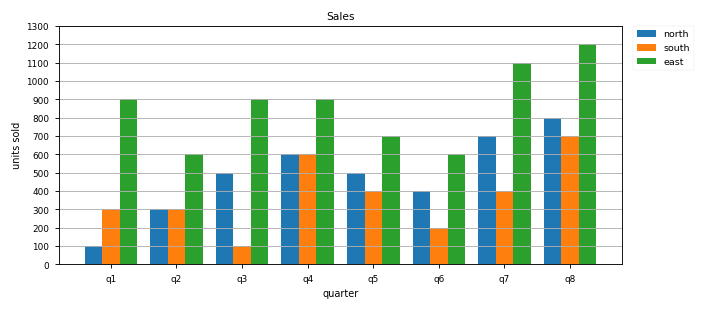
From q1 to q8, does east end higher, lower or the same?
higher
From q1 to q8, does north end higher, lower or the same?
higher
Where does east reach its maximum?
q8
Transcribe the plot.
Title: Sales
x-axis: quarter, ticks q1 q2 q3 q4 q5 q6 q7 q8
y-axis: units sold, ticks 0 100 200 300 400 500 600 700 800 900 1000 1100 1200 1300
Legend: north, south, east
Values:
north: 100 300 500 600 500 400 700 800
south: 300 300 100 600 400 200 400 700
east: 900 600 900 900 700 600 1100 1200
